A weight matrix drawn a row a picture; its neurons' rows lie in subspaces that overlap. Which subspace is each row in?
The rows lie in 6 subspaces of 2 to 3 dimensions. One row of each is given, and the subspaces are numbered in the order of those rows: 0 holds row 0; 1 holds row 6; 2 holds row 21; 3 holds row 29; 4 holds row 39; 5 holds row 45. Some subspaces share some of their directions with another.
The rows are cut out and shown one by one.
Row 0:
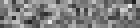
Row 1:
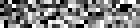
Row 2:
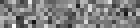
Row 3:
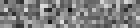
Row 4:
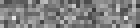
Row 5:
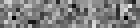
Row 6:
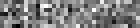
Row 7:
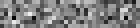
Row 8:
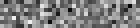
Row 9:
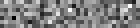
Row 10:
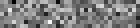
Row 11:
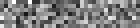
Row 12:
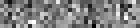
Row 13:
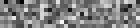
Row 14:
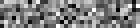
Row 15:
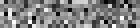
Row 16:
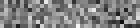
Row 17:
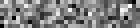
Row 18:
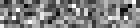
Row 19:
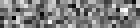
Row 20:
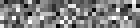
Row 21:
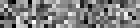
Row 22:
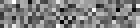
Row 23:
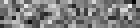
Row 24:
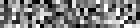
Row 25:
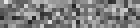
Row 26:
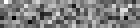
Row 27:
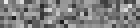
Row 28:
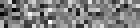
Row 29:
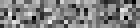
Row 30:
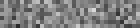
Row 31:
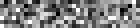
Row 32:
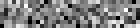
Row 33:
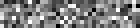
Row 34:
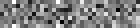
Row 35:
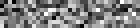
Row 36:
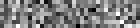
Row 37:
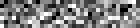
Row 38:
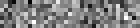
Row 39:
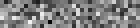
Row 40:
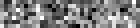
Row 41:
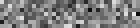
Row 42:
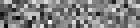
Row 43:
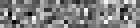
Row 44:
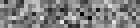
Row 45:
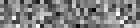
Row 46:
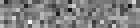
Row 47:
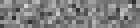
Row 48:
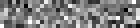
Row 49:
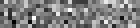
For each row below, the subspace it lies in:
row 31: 2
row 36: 5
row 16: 5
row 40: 1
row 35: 4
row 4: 0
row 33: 0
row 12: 2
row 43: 3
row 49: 3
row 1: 4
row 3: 1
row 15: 3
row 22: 0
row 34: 0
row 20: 0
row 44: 1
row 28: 4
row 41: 2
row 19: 2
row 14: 0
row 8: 1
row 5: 2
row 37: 4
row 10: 0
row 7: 3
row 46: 3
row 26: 4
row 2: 2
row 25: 4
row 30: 5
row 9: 1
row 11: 2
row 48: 5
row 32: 5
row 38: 2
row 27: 1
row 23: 0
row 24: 5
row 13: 1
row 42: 4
